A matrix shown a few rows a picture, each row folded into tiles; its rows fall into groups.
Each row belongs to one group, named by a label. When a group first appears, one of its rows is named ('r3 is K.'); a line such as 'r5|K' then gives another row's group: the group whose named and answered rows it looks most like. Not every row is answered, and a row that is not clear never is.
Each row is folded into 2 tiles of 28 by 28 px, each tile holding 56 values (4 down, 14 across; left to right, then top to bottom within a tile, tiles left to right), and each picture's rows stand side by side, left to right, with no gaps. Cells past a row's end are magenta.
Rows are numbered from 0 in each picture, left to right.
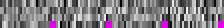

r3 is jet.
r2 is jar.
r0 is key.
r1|jar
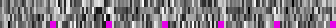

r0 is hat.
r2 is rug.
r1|jar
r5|hat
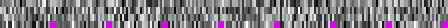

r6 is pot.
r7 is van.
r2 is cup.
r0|hat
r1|pot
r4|rug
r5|jet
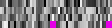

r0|key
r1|cup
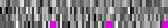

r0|pot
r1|pot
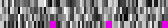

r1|jet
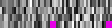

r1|cup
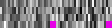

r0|key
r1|van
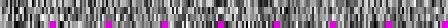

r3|jar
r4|jet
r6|key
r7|pot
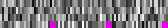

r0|van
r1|hat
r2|jet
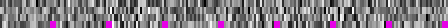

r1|pot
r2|cup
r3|rug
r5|jar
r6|van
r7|cup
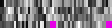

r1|rug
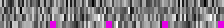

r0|cup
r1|rug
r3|rug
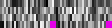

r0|jet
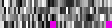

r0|jar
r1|hat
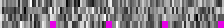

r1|cup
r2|key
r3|jar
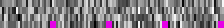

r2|hat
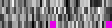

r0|pot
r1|cup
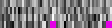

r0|pot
